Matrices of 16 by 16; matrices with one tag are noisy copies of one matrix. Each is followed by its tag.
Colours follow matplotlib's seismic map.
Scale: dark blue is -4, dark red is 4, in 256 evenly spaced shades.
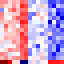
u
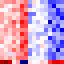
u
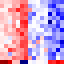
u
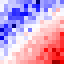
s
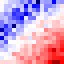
s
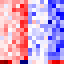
u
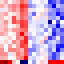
u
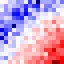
s
